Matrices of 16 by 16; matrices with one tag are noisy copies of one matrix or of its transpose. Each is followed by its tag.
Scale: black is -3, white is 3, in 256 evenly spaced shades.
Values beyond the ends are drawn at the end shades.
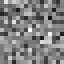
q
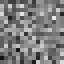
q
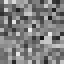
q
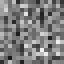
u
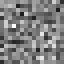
u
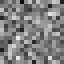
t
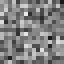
u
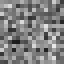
u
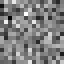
q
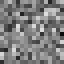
t
